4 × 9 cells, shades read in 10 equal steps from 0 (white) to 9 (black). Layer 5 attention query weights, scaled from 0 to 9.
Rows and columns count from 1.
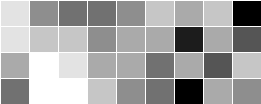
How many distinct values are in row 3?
6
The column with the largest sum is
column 7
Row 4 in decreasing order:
9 5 5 4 4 3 2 0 0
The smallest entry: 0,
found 3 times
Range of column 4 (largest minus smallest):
3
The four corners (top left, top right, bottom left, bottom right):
1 9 5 4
